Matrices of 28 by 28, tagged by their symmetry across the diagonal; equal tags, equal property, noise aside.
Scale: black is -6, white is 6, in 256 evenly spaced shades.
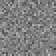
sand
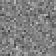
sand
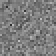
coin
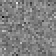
sand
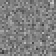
sand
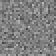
sand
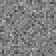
coin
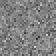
coin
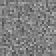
sand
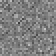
coin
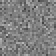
sand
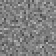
sand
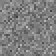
coin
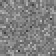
coin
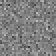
sand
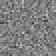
sand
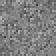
coin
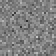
coin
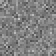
coin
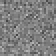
sand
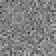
coin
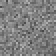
coin
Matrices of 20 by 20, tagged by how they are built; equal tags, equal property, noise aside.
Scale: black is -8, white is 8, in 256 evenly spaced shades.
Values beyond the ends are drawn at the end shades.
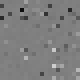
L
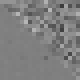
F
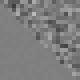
F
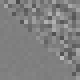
F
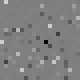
L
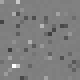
L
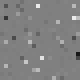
L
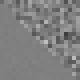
F
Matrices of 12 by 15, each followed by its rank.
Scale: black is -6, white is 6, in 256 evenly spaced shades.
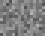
full rank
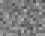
full rank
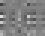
two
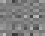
two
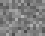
full rank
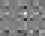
two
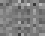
two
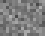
full rank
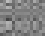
two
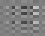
one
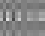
one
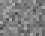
full rank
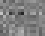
two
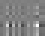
one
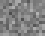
full rank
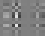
one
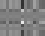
one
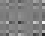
one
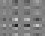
one
